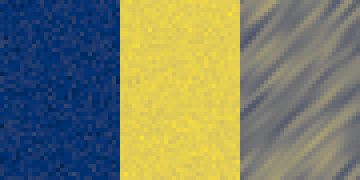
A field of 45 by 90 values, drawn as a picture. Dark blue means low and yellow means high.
It is made of 1 by 3 panels. Panel 1,1: very low, fine-grained, faint in contrast. Panel 1,2: very high, fine-grained, faint in contrast. Panel 1,3: middling, slanting up to the right.
